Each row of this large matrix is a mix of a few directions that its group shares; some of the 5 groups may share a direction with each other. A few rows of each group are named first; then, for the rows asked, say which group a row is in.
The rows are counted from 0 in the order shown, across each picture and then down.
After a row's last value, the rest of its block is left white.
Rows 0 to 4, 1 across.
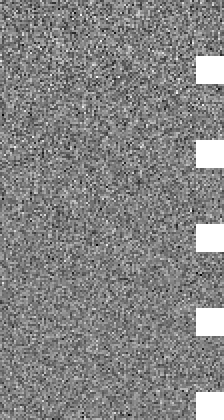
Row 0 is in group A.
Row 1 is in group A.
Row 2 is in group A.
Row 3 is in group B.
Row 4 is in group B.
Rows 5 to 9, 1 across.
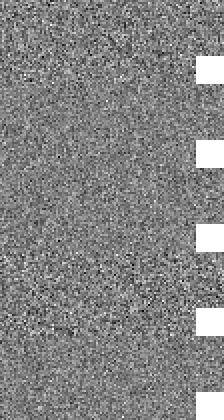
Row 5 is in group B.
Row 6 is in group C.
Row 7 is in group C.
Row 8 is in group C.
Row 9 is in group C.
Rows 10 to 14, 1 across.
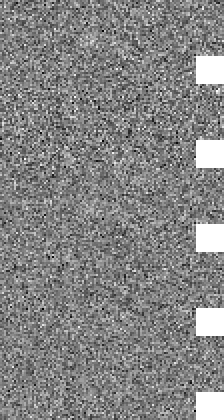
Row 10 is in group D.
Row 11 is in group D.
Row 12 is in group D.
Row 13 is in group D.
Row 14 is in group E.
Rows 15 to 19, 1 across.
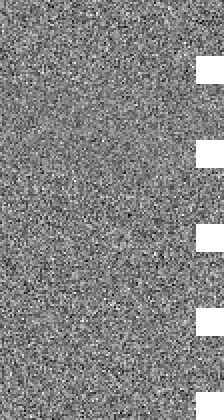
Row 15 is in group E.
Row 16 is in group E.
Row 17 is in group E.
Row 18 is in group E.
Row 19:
B
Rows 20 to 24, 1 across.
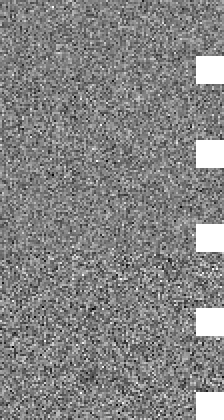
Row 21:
A
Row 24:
D
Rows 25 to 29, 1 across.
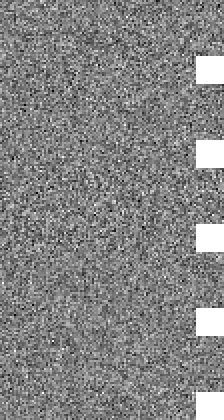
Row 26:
D
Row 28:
A
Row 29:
D
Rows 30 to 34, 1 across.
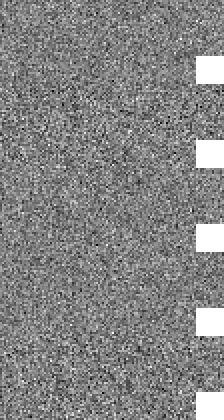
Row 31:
B
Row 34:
A
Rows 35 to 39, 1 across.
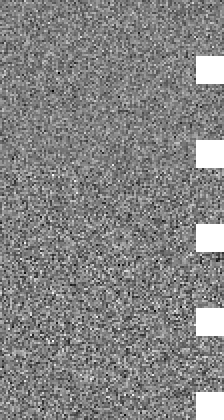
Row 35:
C
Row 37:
E
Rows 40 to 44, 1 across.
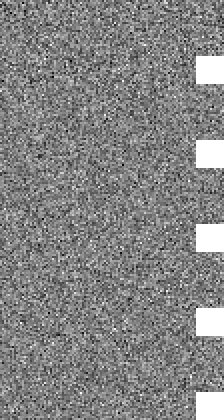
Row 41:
C
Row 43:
B
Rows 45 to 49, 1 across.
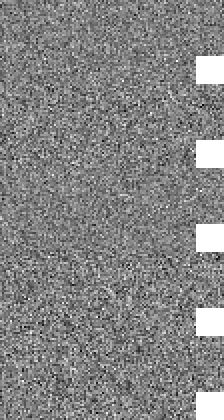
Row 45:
C
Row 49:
A
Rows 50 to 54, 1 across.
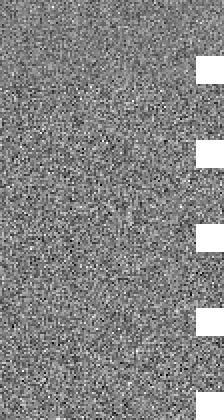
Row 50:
E
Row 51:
E
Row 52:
E
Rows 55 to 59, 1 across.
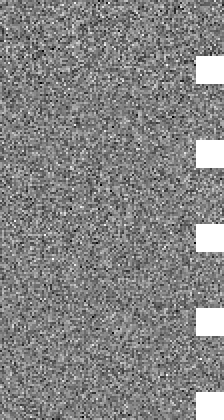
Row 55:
C
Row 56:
E
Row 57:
E
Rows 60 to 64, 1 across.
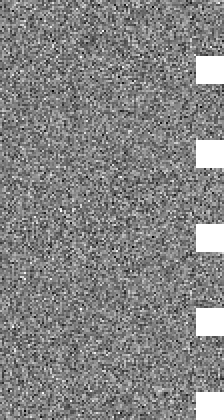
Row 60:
D
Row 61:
B
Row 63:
D
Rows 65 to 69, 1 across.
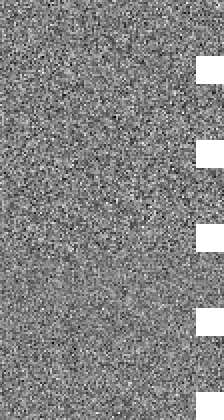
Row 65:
A
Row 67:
C
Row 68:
D
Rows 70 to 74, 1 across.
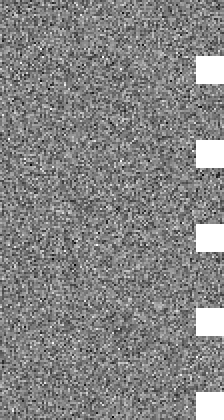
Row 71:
B
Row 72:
D
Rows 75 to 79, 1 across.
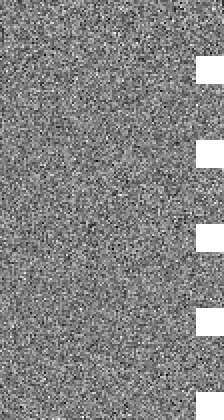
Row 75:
C
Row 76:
D
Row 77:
E
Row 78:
D
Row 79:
B
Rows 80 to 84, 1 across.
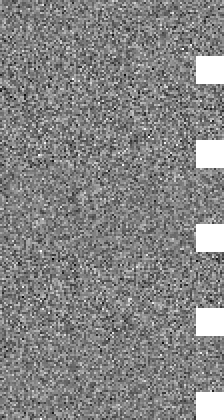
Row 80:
E
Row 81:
C
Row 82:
C
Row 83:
B
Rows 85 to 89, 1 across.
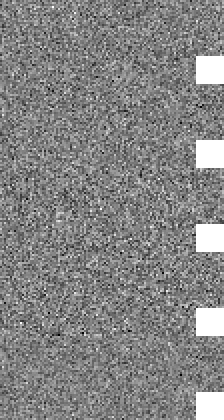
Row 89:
D
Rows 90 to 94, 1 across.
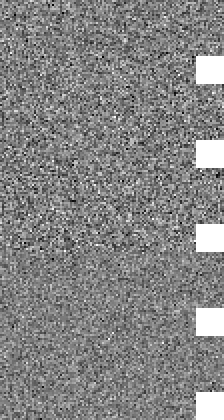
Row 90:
D
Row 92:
D
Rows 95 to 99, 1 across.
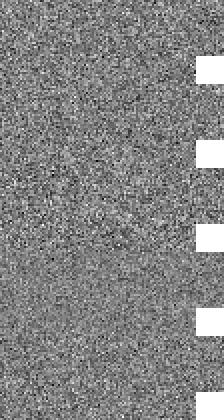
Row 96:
D
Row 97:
D
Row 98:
A
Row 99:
C
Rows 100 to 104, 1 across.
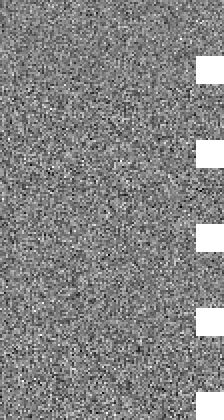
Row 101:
B
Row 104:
A
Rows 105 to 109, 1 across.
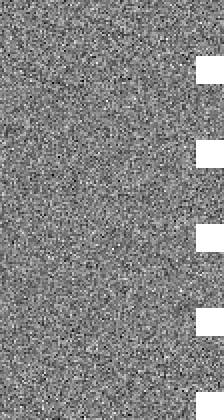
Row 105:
B
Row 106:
C
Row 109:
B
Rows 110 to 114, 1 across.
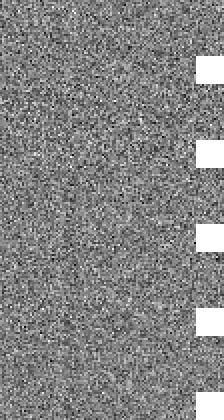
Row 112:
E
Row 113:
A
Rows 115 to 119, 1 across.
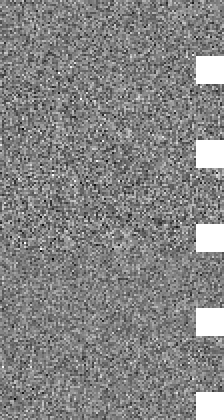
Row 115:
C
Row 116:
A
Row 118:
E
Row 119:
A
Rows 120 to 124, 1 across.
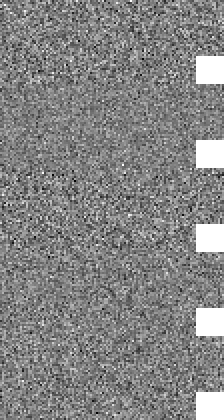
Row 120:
C
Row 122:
E
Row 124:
A
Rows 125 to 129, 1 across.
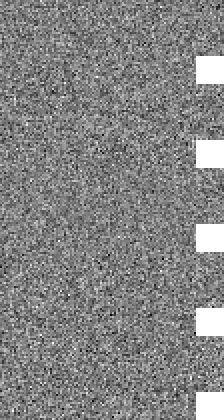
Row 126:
D
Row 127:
C
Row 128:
C
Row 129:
B
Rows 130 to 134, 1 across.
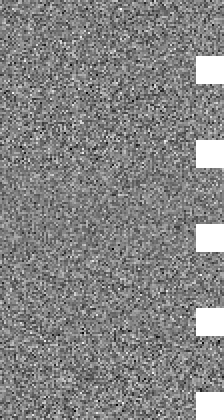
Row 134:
D
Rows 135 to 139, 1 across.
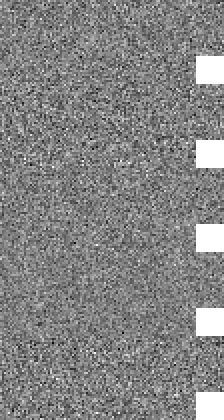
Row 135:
D
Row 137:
D
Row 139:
D
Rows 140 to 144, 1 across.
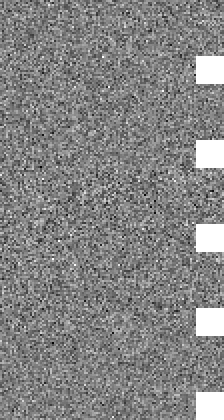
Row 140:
E
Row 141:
C
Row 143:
A
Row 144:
A
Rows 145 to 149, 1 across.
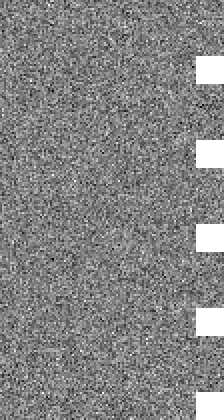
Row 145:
B
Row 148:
A
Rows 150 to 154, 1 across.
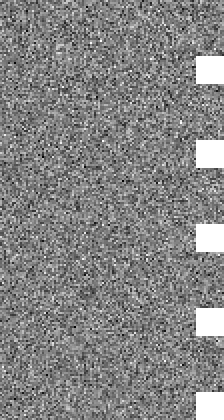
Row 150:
A
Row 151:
B
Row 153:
D
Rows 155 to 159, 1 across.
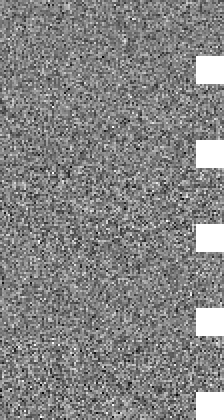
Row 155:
D
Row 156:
E
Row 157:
D
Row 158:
A
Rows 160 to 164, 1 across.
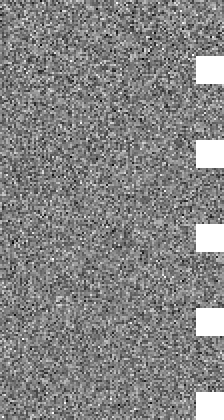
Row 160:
C
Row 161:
E
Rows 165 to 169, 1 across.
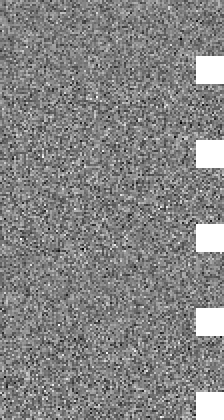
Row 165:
D
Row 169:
C
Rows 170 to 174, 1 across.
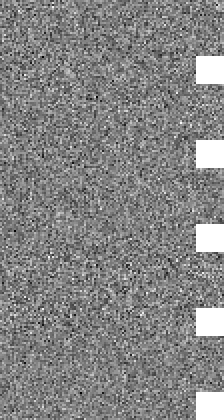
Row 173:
A
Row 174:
D
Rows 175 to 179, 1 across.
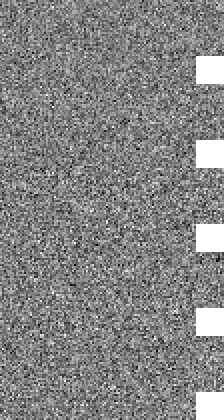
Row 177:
D
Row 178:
D
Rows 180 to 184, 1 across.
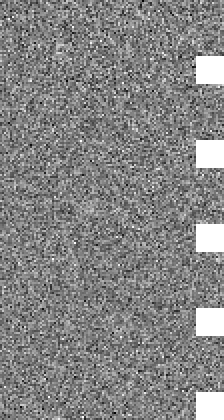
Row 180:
A
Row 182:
D
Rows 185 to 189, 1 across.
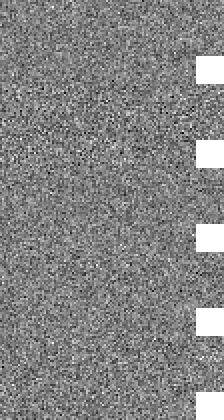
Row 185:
A
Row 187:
B
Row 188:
D
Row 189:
E
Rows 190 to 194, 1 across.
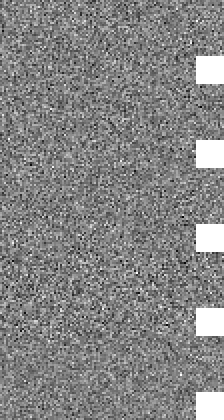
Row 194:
D
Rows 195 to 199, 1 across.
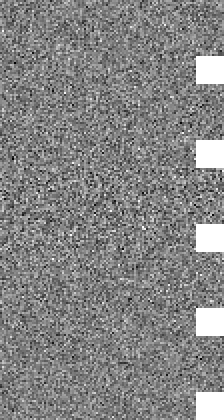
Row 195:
A
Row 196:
E
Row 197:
C
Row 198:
B
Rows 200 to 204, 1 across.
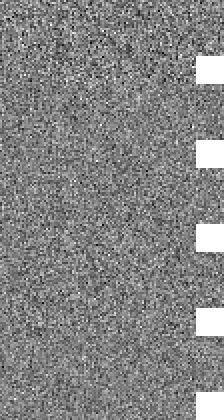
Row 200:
A
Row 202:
D
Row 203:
C
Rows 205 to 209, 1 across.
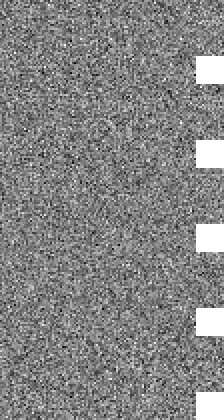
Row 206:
D
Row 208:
E
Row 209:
C
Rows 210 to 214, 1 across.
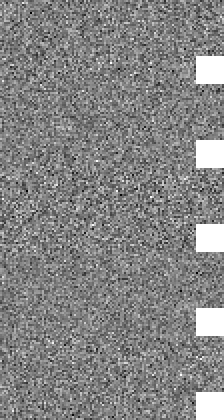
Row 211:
D
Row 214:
A
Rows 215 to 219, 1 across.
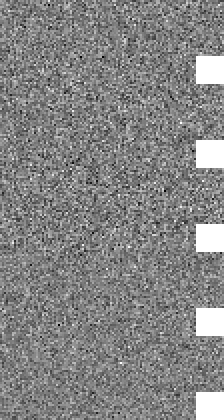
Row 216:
A
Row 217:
B
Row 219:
E
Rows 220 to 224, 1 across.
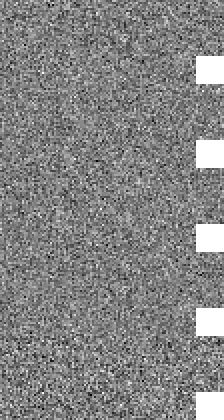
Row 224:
E
